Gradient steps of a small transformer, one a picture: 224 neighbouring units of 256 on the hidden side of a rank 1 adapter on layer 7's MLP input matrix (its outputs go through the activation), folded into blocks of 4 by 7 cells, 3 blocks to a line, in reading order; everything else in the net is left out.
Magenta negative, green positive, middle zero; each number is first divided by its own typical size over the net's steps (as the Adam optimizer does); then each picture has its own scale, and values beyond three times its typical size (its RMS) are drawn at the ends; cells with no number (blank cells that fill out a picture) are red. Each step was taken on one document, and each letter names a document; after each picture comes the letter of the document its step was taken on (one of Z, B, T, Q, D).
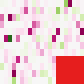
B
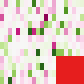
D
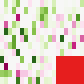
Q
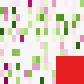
Q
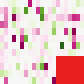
Q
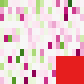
B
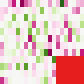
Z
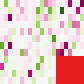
D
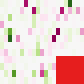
B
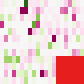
B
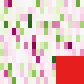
Z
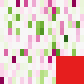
D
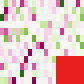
Z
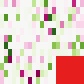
D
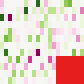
B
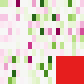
D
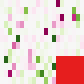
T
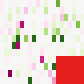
T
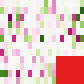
Q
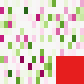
Q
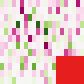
Z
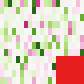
Z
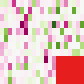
Z
